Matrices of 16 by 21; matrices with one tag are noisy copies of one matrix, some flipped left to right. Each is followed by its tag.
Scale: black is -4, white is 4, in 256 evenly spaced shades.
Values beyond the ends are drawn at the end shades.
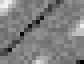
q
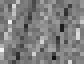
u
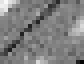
q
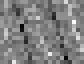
u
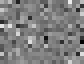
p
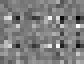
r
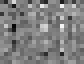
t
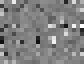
p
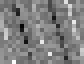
u
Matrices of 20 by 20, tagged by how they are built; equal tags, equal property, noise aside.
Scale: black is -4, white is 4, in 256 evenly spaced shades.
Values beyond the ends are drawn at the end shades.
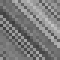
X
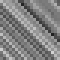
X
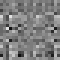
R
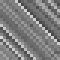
X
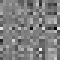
R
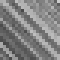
X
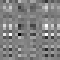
R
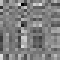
R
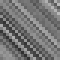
X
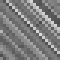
X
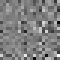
R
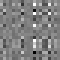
R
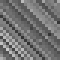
X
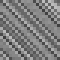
X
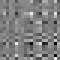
R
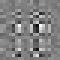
R
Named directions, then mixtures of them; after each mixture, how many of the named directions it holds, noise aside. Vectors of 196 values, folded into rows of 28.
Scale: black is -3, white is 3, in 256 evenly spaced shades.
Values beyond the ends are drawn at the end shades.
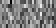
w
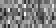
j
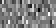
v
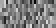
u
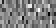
one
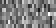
two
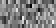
two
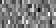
one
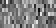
three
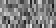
three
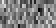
three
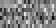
one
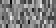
one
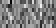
one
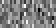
three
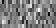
two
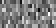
one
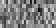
three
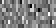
one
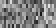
three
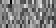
one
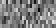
two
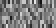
two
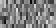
one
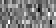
three
